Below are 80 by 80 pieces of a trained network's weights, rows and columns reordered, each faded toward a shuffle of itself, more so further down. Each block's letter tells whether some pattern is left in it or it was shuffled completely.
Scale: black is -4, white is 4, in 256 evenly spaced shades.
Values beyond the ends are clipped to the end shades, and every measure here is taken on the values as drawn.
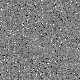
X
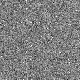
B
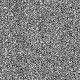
B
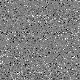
B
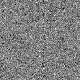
B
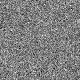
X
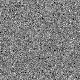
B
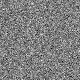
X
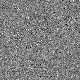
B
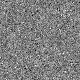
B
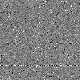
B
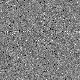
B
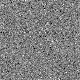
B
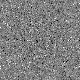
B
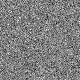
X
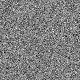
B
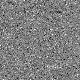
B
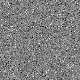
B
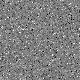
X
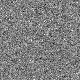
X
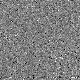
B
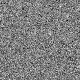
B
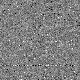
B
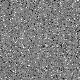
B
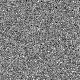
X
